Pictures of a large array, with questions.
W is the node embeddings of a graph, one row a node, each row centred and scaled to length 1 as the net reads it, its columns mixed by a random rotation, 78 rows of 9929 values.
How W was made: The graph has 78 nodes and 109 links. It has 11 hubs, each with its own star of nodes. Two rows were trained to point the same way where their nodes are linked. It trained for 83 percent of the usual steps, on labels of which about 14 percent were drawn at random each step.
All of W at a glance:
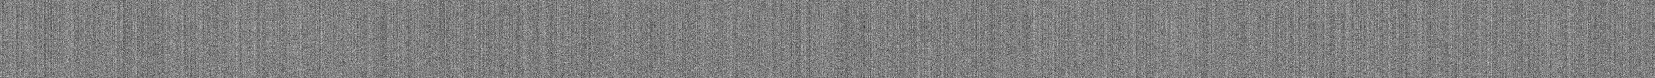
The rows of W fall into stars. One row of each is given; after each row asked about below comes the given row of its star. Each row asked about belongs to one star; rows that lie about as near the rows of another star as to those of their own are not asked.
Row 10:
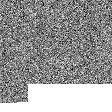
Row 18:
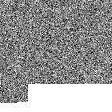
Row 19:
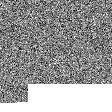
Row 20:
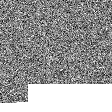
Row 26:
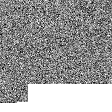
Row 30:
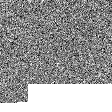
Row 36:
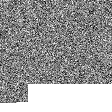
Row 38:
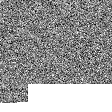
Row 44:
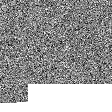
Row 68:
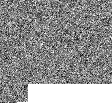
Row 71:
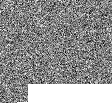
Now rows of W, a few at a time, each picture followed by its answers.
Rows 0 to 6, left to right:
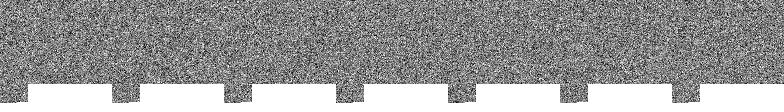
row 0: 10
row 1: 18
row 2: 68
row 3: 71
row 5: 38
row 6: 18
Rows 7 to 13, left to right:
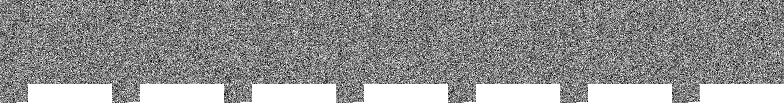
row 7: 10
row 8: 20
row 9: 38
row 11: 20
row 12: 10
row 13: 71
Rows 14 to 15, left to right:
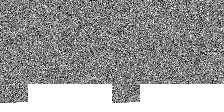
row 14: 30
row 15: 44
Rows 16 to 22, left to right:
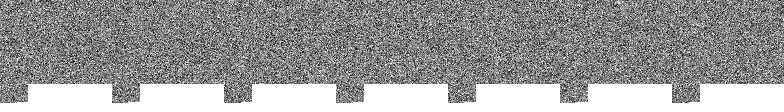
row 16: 44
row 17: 19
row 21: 26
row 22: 30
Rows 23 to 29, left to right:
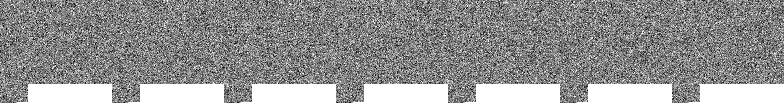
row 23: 68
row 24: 36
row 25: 38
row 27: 26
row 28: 68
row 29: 71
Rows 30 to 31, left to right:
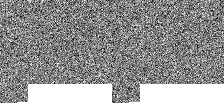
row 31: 30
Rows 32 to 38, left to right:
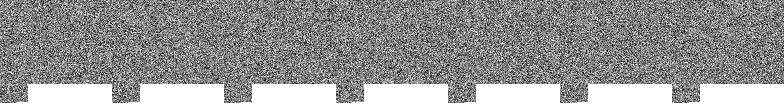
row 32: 38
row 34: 30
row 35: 20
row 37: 19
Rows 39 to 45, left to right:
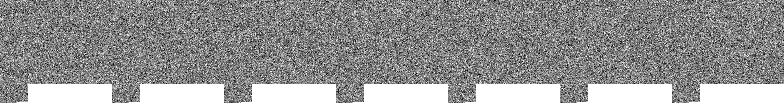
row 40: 30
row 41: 26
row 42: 10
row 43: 44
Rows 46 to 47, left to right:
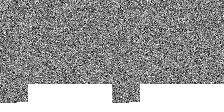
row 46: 18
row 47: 18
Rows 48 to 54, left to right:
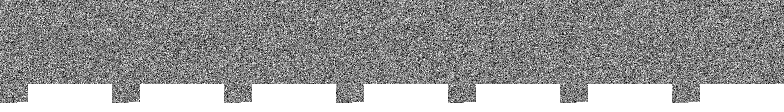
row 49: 68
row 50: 26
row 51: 71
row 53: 18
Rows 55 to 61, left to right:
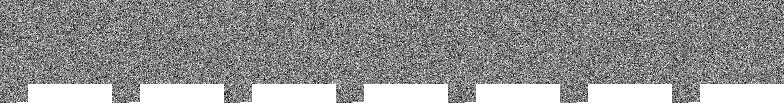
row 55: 10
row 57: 20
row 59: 30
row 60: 19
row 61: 18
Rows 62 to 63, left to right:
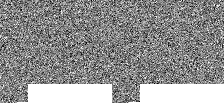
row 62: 44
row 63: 20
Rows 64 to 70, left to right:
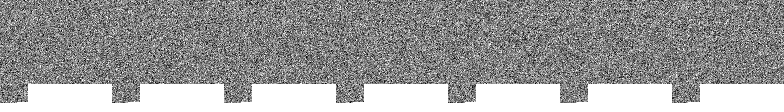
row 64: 19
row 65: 20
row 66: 20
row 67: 30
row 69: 68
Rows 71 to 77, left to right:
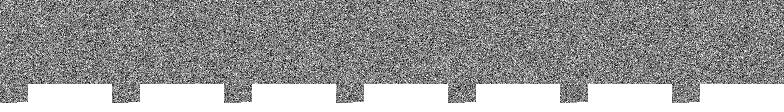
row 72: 36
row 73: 19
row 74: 19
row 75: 68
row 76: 19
